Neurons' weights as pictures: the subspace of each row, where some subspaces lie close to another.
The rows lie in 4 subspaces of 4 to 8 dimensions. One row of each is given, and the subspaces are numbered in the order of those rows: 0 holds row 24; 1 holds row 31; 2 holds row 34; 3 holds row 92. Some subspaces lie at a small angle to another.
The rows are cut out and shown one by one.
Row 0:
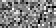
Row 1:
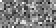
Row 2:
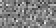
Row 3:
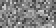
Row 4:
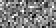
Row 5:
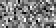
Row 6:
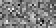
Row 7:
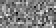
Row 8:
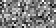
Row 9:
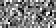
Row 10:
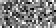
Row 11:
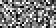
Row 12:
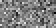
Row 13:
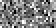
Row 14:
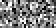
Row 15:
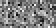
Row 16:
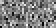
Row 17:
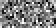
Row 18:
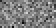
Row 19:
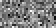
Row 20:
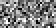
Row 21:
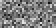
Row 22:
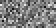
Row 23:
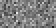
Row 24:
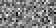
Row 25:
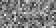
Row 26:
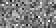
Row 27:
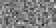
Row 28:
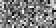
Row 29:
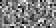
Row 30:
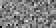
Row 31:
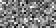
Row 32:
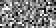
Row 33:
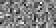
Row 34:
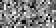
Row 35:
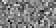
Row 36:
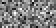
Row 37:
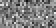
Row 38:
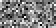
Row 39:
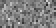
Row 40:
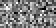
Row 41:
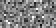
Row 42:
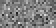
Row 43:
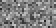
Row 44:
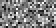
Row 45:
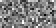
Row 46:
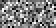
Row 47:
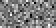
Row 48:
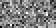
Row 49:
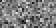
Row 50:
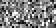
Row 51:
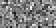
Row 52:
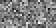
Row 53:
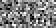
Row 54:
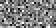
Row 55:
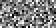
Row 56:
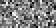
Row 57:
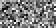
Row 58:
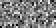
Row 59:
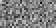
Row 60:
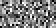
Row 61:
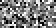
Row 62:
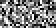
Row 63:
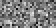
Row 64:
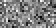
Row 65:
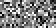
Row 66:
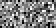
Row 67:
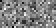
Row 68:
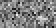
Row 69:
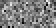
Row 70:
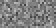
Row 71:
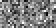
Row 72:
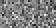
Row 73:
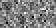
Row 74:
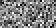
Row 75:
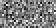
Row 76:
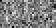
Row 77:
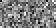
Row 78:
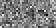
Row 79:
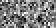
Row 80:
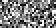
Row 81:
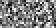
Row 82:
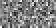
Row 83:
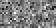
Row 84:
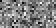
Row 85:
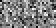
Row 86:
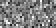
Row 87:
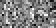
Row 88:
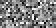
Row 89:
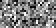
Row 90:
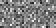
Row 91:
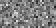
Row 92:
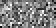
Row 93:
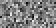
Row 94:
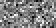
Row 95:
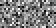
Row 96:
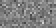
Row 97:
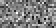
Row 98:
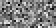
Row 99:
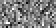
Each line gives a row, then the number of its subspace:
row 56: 1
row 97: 0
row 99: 1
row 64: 0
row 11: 0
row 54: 0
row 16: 1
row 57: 2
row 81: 0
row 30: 1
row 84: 2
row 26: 1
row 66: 1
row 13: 2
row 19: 2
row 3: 2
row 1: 2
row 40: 3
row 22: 0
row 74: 1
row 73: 3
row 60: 3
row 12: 0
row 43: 3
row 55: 1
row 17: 2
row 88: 0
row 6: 0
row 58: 1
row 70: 0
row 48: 3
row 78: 3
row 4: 1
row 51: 1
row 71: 3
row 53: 3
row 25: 1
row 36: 1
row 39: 2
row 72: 1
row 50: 3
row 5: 3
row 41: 1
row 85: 0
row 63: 3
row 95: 0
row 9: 1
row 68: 0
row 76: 3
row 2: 0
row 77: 2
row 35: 1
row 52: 0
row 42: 3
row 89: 2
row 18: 3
